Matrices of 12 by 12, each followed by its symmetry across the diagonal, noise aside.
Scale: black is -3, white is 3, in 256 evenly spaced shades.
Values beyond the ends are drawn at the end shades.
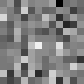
neither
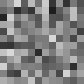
antisymmetric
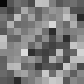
symmetric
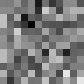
neither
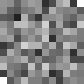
symmetric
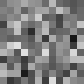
neither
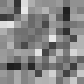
symmetric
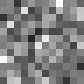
symmetric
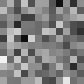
neither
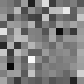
antisymmetric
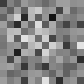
symmetric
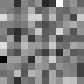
antisymmetric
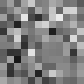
antisymmetric
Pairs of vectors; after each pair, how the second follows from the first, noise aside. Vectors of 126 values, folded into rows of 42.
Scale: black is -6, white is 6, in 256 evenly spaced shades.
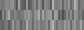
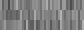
wrapped around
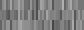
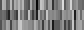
scaled up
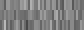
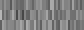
wrapped around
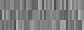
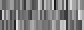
scaled up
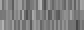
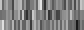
scaled up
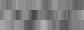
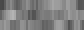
wrapped around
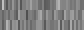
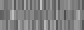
wrapped around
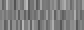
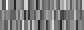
scaled up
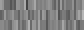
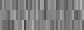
wrapped around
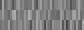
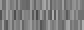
wrapped around
